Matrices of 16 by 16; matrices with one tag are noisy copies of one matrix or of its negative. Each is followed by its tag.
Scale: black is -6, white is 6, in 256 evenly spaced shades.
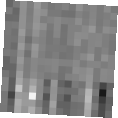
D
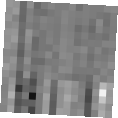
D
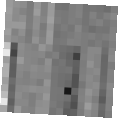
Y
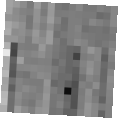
Y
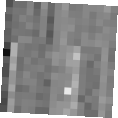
Y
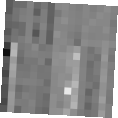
Y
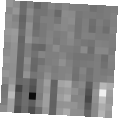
D
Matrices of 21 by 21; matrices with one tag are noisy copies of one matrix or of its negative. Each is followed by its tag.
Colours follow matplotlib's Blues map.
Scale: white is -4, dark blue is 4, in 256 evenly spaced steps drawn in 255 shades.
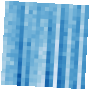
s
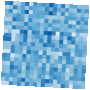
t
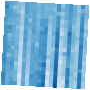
s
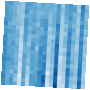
s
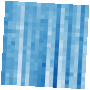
s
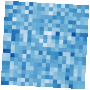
t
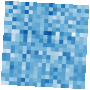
t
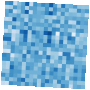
t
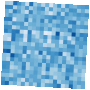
t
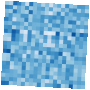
t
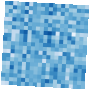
t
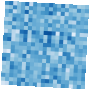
t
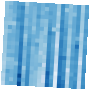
s
